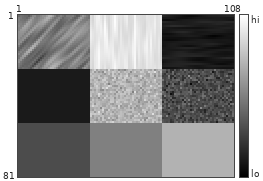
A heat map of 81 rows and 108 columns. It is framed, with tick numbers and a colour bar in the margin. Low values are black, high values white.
It is made of 3 by 3 panels. Panel 1,1: middling, slanting up to the right. Panel 1,2: very high, streaked downward, faint in contrast. Panel 1,3: very low, streaked across, faint in contrast. Panel 2,1: very low, flat. Panel 2,2: high, fine-grained. Panel 2,3: low, fine-grained. Panel 3,1: low, flat. Panel 3,2: middling, flat. Panel 3,3: high, flat.
